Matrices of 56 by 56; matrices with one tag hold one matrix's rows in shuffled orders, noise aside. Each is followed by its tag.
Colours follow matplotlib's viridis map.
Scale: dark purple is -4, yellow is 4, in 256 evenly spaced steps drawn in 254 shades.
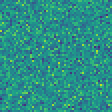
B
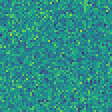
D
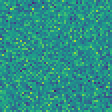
B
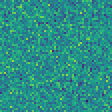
D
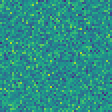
D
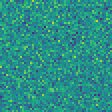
B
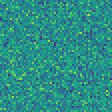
D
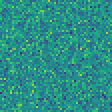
D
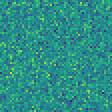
D
